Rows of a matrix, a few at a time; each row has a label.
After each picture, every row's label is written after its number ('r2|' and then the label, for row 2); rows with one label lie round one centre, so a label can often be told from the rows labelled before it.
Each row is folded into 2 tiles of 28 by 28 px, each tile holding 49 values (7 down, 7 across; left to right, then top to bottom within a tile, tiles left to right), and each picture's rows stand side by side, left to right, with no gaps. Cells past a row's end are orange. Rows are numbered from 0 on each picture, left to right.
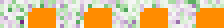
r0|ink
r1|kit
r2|ink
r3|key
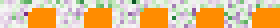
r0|key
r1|key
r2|key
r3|kit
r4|kit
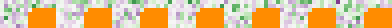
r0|kit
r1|key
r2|key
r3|key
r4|ink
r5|key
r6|ink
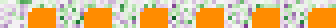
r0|key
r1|kit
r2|ink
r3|kit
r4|kit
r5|kit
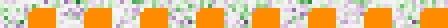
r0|kit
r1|key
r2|key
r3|ink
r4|ink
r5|key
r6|key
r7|ink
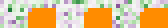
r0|ink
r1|key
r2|kit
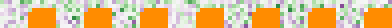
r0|key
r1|ink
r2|ink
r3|key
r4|kit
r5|ink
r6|kit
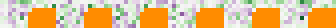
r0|key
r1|kit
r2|kit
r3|kit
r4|key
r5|key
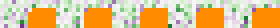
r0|kit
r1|ink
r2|ink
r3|ink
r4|ink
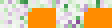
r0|key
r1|ink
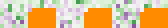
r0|ink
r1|key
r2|kit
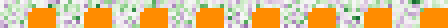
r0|kit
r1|ink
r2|ink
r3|kit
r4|kit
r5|kit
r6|ink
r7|key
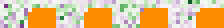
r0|kit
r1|kit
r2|ink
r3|key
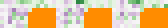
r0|key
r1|key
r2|key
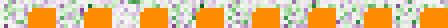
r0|kit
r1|kit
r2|key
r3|kit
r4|kit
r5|kit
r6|kit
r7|kit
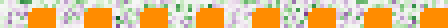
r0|key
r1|key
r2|kit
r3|ink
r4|key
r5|kit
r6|key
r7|ink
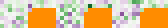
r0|ink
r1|kit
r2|key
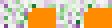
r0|kit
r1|kit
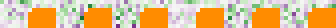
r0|key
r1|kit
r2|kit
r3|key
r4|kit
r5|kit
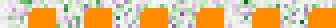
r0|key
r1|ink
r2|kit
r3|kit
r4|key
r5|kit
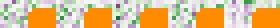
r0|kit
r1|kit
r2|kit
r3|kit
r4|key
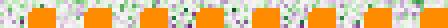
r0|ink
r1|key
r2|ink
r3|kit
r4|ink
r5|kit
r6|kit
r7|key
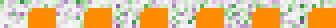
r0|key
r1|key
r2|kit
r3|kit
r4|kit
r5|ink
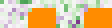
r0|key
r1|ink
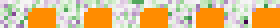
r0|kit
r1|ink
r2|key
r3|ink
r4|ink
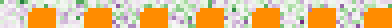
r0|key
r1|key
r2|kit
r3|ink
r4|ink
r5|ink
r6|kit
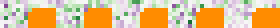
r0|kit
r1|ink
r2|key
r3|kit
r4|key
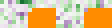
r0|key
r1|ink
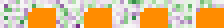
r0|kit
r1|kit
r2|key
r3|ink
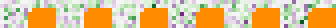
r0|kit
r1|ink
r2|ink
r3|kit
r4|ink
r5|kit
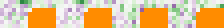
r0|key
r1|key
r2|ink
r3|kit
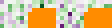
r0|ink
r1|kit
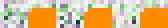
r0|kit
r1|kit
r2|ink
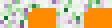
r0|kit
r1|ink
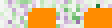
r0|key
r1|ink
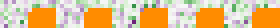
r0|kit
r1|key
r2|ink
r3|key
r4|ink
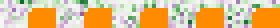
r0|key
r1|key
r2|ink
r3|kit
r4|kit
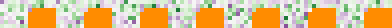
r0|ink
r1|ink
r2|ink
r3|ink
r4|kit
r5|kit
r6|ink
